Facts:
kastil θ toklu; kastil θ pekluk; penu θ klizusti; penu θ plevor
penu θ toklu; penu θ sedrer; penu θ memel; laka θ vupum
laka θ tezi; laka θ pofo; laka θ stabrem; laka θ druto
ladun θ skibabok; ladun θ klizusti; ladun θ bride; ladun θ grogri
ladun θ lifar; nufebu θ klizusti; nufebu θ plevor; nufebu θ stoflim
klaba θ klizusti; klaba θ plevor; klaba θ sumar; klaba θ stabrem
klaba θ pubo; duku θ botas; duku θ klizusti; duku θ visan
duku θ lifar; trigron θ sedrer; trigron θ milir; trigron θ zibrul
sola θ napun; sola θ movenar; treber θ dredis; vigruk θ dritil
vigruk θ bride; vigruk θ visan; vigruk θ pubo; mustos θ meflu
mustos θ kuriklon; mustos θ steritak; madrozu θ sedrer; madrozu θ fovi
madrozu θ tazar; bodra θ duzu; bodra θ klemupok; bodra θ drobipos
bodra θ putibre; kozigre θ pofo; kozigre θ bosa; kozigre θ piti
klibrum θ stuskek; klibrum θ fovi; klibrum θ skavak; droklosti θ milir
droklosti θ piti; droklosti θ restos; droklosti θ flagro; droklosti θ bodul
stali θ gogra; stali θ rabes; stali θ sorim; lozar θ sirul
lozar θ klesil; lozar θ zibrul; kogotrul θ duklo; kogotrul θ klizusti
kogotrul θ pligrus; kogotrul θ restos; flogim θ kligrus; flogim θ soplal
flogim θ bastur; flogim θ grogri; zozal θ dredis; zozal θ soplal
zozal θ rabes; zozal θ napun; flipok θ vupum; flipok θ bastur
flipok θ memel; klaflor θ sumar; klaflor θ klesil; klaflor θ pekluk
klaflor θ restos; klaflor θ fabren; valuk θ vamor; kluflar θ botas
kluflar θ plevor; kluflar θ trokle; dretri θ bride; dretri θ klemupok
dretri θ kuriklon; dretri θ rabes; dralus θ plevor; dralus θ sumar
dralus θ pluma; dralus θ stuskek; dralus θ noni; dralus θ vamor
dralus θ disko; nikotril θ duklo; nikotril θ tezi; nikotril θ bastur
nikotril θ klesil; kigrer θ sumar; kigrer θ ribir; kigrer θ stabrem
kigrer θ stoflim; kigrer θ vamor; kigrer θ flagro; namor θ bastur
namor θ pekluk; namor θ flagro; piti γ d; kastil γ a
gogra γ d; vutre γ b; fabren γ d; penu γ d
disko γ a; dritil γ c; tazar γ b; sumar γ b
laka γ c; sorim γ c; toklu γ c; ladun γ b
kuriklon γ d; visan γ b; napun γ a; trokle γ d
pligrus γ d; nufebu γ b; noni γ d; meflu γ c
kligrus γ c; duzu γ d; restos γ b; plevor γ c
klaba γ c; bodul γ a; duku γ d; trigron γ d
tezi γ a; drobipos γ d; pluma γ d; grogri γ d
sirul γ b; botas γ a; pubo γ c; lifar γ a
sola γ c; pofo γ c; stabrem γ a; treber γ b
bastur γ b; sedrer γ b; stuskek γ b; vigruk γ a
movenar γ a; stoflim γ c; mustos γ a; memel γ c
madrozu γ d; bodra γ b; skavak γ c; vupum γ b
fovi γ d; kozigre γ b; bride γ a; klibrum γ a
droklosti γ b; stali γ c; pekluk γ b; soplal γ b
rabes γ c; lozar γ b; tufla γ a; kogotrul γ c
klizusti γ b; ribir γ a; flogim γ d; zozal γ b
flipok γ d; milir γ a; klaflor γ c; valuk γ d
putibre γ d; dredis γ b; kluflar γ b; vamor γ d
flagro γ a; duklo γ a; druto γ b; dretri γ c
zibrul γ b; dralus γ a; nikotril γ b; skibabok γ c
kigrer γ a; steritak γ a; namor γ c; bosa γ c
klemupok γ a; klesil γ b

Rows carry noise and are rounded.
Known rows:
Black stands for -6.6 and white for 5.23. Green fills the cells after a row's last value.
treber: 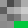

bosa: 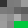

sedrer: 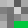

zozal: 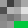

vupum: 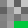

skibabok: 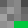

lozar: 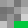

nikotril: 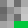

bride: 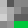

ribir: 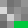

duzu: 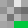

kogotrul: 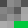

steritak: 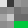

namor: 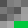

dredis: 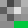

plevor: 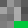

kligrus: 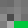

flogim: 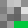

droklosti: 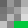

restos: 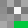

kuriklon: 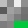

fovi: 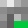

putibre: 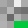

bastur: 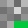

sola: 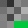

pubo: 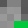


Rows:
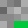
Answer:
vutre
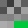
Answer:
dretri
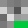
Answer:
kigrer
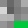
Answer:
bodul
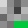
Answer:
klibrum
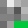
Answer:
flipok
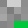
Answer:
pligrus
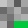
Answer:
tazar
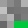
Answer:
tezi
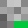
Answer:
valuk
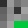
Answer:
laka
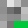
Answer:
trigron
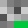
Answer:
dralus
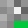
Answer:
klizusti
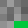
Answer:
toklu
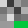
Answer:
mustos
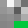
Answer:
penu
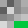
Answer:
bodra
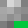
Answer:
trokle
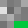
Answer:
flagro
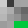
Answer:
klemupok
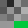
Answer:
stali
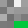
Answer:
gogra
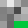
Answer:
madrozu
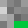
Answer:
duklo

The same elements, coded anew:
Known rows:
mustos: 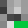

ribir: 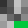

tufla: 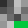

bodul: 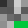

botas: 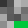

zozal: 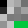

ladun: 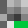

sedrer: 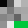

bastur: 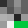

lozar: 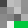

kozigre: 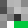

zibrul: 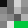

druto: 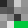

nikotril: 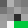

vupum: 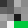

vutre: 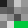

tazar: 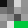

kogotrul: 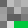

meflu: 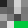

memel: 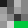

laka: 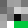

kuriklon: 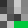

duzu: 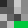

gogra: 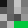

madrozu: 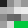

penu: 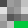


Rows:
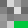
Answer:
klaflor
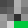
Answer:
tezi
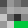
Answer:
flogim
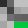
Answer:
plevor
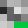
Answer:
kigrer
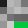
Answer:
sola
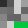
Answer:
milir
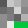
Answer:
droklosti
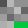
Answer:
kastil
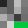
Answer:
kligrus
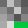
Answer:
namor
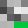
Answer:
valuk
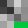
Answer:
sumar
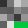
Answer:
visan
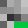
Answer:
duku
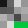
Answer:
stuskek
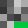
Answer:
bride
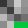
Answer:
stoflim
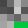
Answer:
flagro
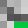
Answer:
klaba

